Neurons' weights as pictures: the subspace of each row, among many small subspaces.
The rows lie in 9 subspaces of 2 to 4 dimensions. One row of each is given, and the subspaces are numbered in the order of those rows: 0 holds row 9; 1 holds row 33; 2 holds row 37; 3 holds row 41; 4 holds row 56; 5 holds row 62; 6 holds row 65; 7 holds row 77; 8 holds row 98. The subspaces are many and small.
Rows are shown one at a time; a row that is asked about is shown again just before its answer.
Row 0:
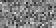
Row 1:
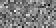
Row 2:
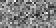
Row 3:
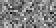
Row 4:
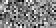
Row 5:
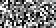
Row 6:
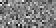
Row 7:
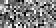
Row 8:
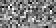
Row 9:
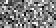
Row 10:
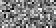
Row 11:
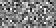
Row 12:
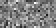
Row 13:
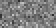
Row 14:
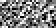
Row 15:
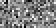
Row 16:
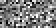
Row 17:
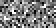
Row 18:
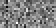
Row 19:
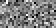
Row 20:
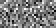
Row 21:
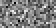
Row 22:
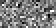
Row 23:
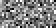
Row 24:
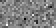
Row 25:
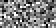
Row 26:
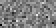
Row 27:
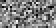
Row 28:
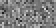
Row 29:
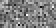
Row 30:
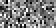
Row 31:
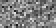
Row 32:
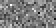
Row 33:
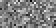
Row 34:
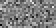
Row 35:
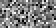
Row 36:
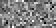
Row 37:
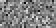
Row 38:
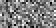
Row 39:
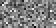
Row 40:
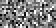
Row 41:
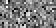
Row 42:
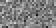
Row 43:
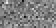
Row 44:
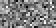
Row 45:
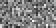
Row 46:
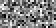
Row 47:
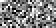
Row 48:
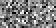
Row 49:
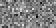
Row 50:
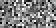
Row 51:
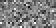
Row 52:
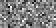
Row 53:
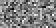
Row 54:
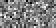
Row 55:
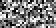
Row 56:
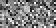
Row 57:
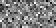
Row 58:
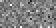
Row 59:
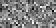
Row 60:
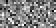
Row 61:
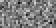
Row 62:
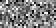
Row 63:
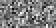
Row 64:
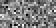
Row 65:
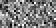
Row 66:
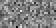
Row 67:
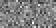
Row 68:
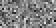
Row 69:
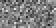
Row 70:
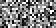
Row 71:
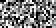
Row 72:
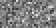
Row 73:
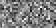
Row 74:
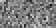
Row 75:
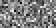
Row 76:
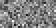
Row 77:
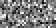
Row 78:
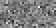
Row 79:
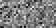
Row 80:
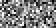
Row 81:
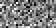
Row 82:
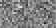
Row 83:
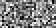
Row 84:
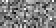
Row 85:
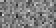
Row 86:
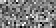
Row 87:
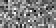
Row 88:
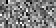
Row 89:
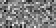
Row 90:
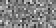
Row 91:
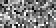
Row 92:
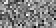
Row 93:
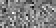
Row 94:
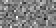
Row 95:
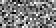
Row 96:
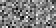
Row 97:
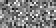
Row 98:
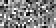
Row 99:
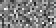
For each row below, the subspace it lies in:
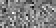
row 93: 8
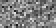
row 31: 5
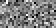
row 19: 5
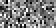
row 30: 3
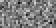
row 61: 1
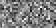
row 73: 4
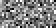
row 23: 7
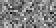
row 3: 0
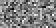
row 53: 7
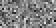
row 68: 4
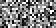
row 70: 1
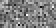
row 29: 5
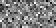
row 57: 4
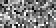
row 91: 5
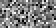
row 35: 7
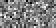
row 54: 8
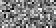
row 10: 7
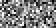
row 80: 4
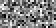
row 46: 7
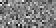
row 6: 0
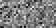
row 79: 1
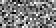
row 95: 4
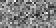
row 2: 5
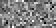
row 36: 2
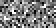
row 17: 7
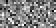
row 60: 4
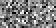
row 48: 7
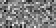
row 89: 2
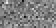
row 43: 0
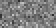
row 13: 0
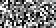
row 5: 8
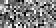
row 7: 5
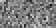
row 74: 2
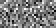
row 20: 1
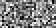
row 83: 2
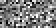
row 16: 8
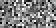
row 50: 8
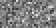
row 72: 5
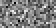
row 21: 7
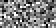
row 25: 8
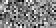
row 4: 5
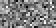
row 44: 2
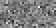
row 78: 4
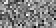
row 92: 5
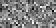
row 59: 4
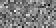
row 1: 7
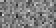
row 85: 1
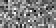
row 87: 8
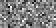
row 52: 1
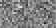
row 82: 4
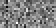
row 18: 3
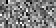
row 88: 3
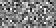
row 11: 4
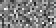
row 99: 1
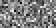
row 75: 7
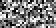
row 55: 7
